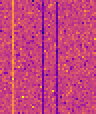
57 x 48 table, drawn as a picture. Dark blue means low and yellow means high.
Columns 7, 22 and 29 differ from the columns beside them. A few values lie far out on both sides of the bulk. There is no overall slope. Overall the values sit about 50% of the way up the scale.
